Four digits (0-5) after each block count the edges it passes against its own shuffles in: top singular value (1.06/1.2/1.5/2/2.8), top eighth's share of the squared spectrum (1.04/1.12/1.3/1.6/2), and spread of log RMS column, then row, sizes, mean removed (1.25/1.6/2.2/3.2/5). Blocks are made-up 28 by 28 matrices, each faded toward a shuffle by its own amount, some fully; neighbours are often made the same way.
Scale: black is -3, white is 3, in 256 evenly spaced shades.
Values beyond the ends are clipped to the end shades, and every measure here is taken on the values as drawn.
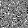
0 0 1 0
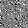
2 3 2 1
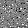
1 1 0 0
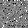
2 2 0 1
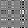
4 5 3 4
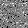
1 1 0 0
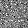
0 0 0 0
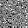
2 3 0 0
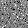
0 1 0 0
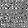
3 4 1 2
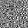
3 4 1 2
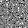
0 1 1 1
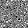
2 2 1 0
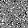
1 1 0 1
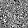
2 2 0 0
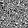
0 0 0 0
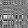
4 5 3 3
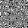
3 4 1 2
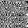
3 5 2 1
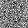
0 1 0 0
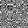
3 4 1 2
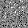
2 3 0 1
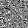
1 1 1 0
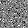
0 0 0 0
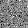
1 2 0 0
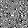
3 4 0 1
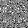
2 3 1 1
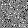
0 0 0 0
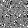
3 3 1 1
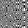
4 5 2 2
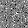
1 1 0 0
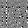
3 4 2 1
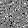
2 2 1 0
